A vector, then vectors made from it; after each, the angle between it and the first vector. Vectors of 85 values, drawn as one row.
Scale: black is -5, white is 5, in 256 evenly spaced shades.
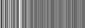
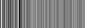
nearly opposite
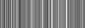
partly opposed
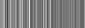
partly aligned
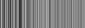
nearly opposite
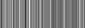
partly aligned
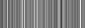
orthogonal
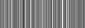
orthogonal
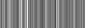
partly aligned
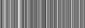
partly aligned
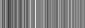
partly opposed
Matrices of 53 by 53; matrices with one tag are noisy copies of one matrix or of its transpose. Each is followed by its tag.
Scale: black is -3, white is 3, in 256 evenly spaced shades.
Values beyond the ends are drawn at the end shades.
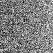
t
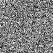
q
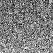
t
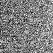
t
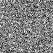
q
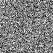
q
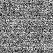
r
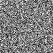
q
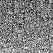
t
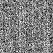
r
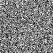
q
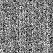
r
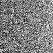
t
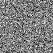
q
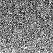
t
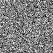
q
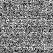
r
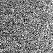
t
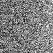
t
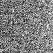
t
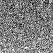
t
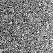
t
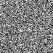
q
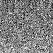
t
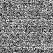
r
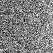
t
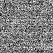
r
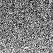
t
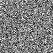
q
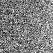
t
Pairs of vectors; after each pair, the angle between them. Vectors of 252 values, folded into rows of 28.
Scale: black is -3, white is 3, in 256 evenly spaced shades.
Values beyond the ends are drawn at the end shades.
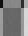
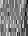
partly opposed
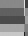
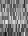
partly opposed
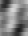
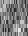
partly opposed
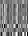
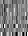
nearly opposite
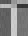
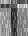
nearly opposite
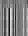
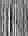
nearly opposite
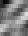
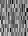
orthogonal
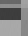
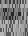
partly aligned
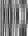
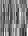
nearly parallel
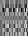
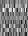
nearly opposite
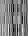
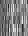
nearly opposite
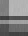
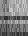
nearly parallel
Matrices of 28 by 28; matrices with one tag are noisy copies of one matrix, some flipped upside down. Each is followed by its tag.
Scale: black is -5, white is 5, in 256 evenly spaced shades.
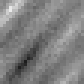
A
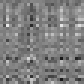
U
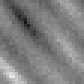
A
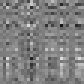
U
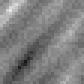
A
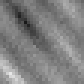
A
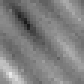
A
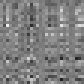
U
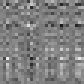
U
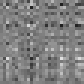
U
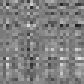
U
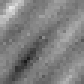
A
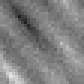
A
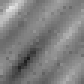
A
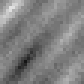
A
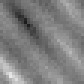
A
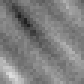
A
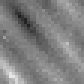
A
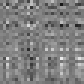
U
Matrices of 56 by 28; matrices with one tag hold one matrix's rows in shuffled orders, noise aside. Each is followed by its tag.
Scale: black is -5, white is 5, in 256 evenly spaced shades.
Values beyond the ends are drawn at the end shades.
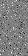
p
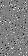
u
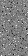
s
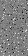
s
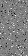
u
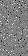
p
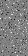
u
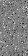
s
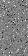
s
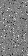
s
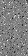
s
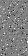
s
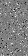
u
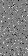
s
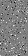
u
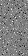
p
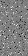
p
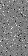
p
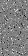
p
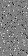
s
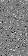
u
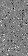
s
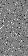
p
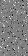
s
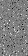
s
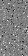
s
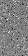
s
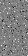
s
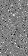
u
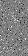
p
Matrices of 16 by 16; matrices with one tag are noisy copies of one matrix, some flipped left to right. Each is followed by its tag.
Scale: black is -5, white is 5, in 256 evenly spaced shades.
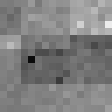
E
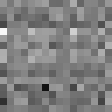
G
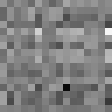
G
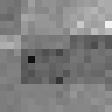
E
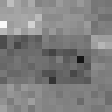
E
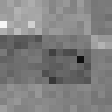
E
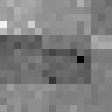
E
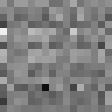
G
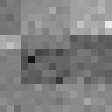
E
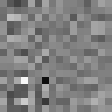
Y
